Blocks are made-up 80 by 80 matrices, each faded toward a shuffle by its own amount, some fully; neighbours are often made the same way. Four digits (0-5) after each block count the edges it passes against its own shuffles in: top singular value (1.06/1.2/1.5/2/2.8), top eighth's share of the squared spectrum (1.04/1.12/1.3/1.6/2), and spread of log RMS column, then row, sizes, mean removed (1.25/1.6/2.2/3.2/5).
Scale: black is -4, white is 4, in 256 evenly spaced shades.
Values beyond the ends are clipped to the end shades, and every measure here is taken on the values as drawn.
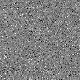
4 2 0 1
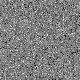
1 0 0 0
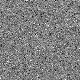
2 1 0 0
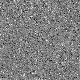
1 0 0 0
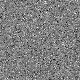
1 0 0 0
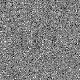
3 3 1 1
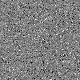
0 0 0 0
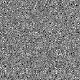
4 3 2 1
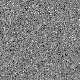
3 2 0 0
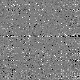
3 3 2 2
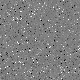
0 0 0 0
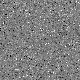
0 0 0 0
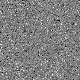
0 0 0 0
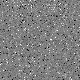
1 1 0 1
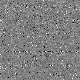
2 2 0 2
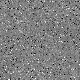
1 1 0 1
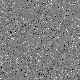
0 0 0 0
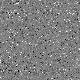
1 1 0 1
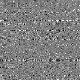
4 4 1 3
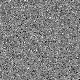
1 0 0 0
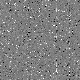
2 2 1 0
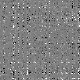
2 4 3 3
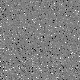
1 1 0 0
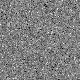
1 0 0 0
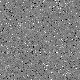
2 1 0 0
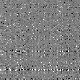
4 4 1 2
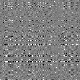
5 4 2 3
